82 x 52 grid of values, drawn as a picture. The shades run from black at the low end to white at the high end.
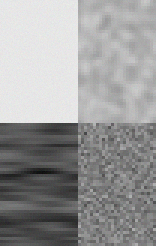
It is made of 2 by 2 panels. Panel 1,1: very high, flat. Panel 1,2: high, blotchy, faint in contrast. Panel 2,1: low, streaked across. Panel 2,2: middling, fine-grained.
